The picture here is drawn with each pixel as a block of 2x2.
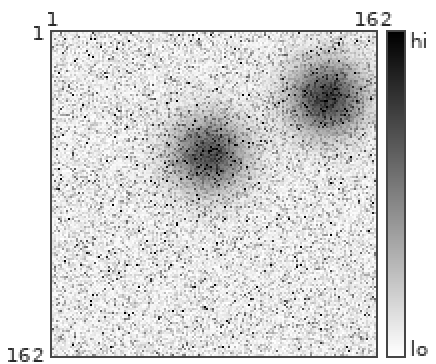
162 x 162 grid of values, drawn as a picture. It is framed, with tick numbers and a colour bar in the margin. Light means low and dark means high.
Overall the values sit about 20% of the way up the scale. The top right is the ninth with the highest average. Most values sit low, with a long tail of high ones. Two bumps rise from the field.
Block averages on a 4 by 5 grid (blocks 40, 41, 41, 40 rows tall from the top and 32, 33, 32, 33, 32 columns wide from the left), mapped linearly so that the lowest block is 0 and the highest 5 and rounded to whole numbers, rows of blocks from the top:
00024 / 01512 / 00000 / 00000
